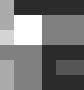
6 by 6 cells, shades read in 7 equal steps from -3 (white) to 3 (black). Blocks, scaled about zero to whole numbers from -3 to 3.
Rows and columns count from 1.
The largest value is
2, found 12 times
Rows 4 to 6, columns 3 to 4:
0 2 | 0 2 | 0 2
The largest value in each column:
0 2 2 2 2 2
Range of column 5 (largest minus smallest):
2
